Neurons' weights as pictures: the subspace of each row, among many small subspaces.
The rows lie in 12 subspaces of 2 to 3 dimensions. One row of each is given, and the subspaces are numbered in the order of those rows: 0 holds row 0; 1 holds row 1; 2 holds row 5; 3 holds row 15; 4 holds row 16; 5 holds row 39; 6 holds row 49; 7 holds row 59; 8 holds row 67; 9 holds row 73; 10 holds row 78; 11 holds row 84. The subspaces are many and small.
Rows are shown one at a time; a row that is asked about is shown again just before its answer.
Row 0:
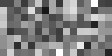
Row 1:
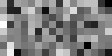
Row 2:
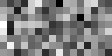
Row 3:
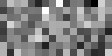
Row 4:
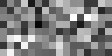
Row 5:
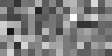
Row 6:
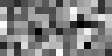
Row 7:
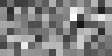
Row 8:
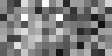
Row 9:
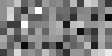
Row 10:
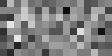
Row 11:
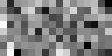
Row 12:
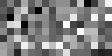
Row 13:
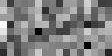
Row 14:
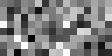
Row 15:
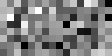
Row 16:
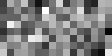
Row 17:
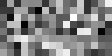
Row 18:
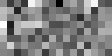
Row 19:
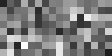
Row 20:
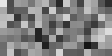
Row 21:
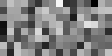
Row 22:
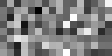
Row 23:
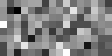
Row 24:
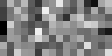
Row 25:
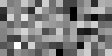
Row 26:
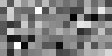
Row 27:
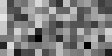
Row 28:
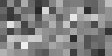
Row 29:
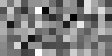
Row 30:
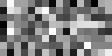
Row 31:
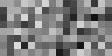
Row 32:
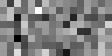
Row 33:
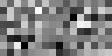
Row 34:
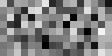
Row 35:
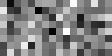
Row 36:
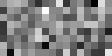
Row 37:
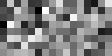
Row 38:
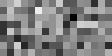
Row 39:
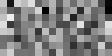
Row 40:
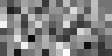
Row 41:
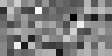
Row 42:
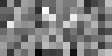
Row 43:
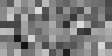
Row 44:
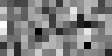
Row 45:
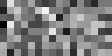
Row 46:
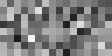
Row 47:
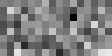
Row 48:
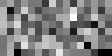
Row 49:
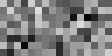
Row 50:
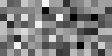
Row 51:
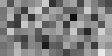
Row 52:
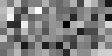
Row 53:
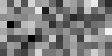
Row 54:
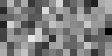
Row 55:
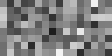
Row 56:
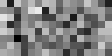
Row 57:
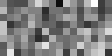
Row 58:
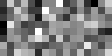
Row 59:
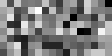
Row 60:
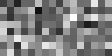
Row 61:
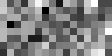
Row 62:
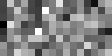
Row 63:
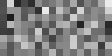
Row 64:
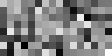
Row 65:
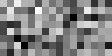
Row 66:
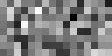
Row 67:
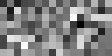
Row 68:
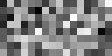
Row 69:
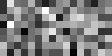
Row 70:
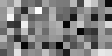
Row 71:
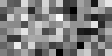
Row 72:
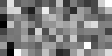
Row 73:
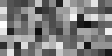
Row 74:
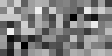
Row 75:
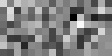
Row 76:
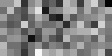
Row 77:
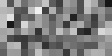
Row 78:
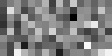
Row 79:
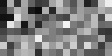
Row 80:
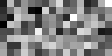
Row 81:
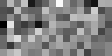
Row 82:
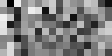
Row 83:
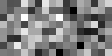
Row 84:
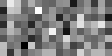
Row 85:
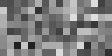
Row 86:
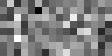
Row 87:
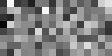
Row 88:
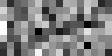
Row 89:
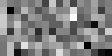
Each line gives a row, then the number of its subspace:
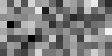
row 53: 2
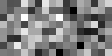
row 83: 0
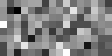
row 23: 5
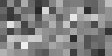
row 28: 4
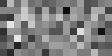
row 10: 5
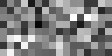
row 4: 6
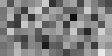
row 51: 10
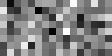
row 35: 11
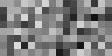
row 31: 11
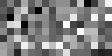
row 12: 3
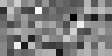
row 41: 0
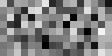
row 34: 10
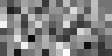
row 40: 5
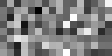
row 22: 7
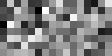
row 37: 9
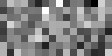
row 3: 4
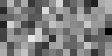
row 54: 2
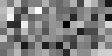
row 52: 3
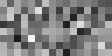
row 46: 5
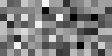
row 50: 11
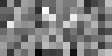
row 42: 11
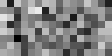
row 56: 1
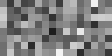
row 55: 11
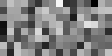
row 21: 2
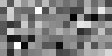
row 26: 9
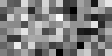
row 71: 0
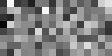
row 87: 5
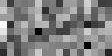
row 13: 8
